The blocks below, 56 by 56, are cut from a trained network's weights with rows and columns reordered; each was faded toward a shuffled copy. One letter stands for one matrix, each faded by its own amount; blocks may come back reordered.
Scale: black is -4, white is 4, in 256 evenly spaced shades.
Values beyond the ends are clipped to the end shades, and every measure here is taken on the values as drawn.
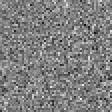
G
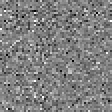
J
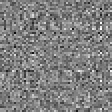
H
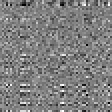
H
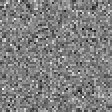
G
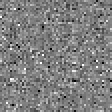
J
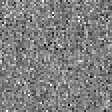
G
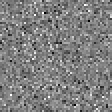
J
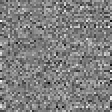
H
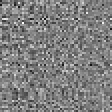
H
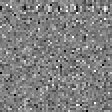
J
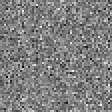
G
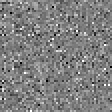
J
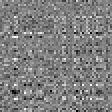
H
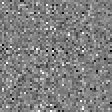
J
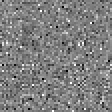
J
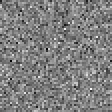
G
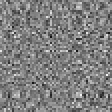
H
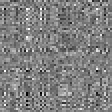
H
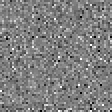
J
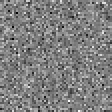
G
